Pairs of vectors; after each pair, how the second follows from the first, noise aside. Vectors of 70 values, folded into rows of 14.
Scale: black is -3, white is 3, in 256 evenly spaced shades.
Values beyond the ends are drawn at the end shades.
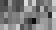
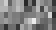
negated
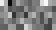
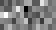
wrapped around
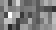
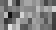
negated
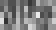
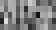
negated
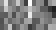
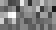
shuffled
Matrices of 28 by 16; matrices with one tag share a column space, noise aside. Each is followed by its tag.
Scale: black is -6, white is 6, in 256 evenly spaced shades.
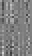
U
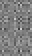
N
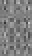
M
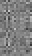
N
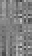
U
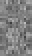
M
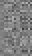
N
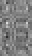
M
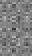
N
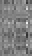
M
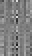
U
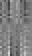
U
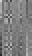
U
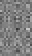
N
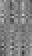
U
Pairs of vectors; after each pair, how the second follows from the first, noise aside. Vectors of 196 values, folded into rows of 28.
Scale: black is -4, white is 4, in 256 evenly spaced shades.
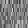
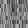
sign-scrambled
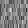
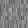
shrunk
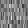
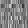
sign-scrambled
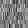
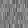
shrunk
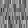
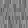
shrunk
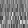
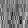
sign-scrambled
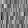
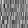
sign-scrambled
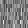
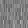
shrunk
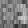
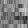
wrapped around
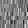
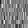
wrapped around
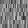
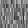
sign-scrambled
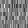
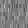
shrunk
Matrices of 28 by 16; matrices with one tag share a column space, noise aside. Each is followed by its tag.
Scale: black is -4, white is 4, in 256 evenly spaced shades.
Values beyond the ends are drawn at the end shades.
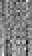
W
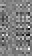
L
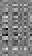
L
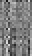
W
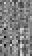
W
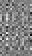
L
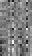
W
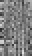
W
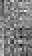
W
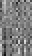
W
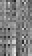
W
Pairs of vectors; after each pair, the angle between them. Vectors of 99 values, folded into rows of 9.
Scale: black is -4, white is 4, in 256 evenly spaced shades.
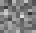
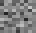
partly opposed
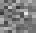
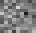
nearly opposite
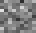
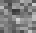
partly opposed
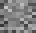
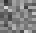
partly aligned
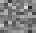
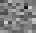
nearly opposite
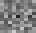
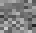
orthogonal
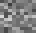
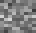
nearly parallel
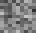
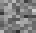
nearly opposite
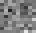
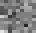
orthogonal
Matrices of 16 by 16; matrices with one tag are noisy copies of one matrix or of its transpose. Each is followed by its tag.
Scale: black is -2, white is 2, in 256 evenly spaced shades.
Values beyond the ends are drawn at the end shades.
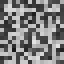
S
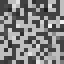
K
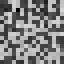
K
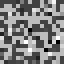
S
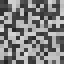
K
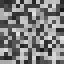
K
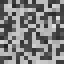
S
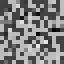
K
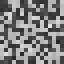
K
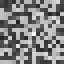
K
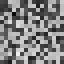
K
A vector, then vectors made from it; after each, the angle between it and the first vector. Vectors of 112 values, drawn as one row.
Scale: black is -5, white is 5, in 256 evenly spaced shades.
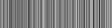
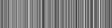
nearly opposite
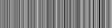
partly aligned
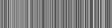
nearly opposite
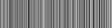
nearly parallel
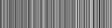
nearly parallel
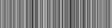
orthogonal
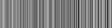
partly opposed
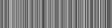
nearly opposite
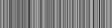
nearly parallel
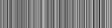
nearly parallel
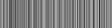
nearly parallel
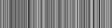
nearly parallel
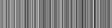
partly opposed
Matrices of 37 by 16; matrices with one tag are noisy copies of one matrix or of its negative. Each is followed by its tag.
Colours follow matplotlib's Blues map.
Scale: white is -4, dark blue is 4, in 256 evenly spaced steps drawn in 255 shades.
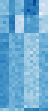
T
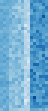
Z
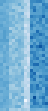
Z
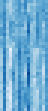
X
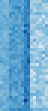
Z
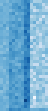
Z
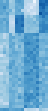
T
